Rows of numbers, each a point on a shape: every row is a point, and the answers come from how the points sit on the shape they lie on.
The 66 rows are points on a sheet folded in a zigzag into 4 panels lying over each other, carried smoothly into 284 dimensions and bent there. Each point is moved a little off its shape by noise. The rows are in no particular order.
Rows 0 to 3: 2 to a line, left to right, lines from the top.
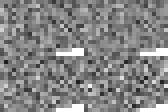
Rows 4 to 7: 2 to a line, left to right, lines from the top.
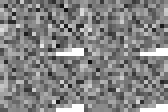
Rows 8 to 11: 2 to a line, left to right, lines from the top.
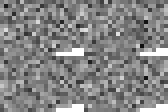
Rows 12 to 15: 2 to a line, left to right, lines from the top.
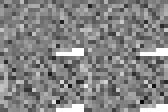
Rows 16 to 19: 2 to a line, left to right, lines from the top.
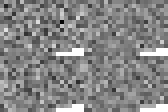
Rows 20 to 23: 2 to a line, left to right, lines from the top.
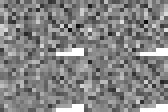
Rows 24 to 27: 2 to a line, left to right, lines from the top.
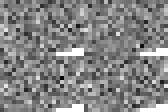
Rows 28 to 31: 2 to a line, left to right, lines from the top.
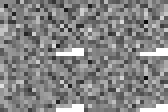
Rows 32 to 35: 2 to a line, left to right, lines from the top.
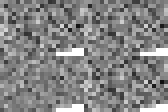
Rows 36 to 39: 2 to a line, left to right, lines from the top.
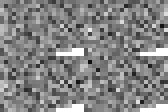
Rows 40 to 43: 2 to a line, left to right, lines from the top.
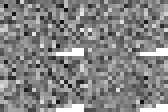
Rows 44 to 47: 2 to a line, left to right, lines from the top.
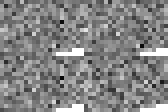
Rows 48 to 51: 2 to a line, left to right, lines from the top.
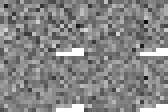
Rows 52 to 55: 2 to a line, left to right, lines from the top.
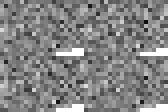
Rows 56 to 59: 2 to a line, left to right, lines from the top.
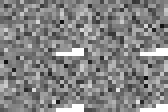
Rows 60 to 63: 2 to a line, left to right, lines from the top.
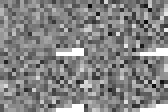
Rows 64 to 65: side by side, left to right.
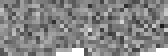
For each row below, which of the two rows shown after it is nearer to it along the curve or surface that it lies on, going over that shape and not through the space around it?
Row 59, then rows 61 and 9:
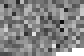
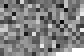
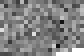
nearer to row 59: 9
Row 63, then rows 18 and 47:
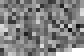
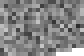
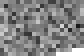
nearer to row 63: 47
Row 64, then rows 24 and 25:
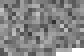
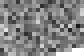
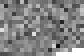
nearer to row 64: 24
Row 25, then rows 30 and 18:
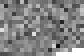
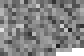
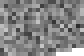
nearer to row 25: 30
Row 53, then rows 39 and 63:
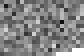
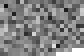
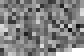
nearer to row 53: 39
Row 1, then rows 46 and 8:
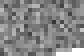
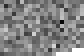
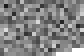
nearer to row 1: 8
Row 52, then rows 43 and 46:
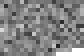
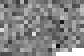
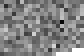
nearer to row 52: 46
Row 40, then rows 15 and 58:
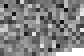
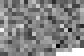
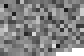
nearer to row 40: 58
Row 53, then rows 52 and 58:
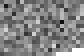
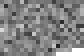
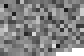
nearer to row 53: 52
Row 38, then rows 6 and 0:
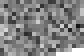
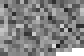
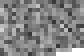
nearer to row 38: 0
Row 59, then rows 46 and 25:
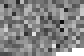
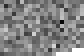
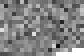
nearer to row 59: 25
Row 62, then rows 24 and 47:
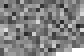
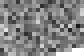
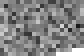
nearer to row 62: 47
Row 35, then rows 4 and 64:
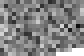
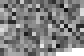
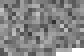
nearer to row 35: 64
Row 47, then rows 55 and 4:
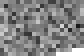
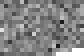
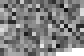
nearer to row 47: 55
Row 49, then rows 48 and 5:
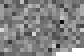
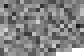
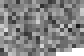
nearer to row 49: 48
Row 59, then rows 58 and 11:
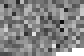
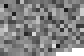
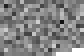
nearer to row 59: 58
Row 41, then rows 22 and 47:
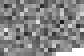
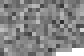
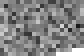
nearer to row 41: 22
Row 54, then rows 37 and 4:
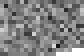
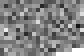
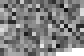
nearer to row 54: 4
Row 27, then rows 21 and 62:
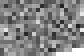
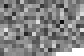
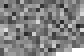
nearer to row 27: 62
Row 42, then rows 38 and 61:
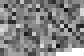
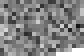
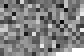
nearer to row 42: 61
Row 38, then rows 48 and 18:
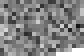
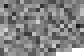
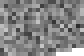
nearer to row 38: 48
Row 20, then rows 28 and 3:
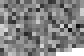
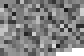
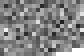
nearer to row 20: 3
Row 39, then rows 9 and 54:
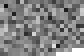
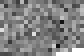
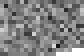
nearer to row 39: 54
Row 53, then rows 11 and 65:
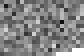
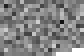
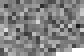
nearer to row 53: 11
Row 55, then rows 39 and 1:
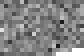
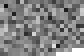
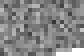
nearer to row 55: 39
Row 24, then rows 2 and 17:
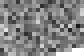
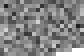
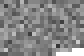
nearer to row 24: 2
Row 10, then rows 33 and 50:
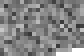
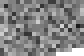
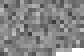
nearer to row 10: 33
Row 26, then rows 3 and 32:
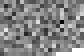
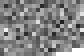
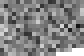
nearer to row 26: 3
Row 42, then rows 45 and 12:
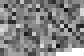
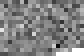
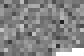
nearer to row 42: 45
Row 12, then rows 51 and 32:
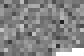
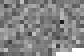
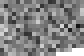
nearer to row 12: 51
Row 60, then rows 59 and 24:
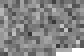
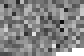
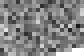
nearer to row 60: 24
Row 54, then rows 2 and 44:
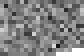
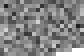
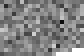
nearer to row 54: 44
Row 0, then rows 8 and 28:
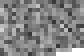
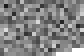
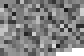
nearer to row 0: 8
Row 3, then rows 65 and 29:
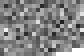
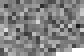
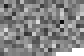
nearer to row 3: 65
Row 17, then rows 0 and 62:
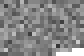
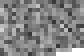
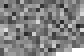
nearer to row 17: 0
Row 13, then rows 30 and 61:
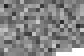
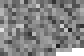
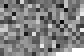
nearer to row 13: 30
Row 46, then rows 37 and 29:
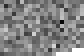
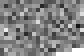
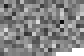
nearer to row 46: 29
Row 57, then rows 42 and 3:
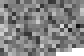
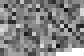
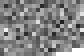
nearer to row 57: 3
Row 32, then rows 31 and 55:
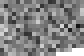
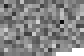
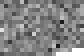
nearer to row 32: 31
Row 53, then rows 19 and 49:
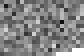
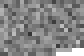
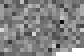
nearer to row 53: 49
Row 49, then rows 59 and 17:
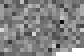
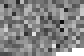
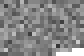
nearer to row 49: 17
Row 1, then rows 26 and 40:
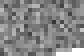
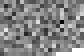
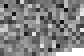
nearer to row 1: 26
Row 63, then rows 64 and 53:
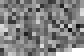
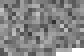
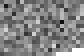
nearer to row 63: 64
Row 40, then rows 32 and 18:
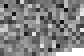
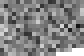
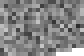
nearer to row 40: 32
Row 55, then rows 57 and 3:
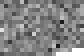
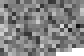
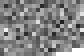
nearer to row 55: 57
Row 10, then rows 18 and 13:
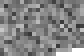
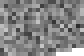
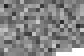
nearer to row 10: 13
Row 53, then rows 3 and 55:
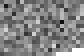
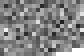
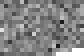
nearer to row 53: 55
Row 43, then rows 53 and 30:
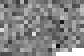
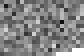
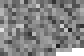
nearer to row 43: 53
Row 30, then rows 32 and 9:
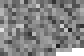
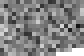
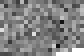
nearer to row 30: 32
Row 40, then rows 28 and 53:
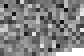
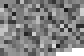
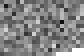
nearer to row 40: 28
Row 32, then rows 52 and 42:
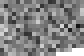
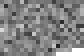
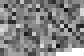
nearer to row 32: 52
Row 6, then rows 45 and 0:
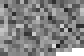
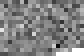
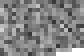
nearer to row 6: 45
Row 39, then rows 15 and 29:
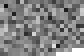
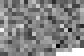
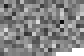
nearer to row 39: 15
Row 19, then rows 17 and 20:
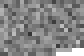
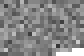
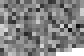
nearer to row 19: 17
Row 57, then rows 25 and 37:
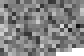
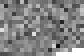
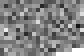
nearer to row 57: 37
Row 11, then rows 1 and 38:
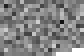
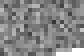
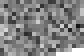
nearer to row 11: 38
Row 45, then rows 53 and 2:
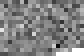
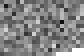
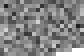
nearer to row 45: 53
